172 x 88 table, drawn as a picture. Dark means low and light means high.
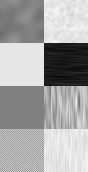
It is made of 4 by 2 panels. Panel 1,1: middling, smooth, faint in contrast. Panel 1,2: very high, blotchy, faint in contrast. Panel 2,1: very high, flat. Panel 2,2: very low, streaked across, faint in contrast. Panel 3,1: middling, flat. Panel 3,2: high, streaked downward. Panel 4,1: high, checkered. Panel 4,2: very high, streaked downward, faint in contrast.
